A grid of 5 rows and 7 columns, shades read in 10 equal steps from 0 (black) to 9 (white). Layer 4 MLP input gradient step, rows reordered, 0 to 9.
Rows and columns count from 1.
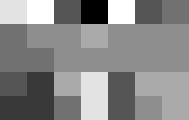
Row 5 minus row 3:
-2 -2 -1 3 -2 0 1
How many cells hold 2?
3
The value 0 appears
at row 1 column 4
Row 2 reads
4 5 5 6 5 5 5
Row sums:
36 35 33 34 30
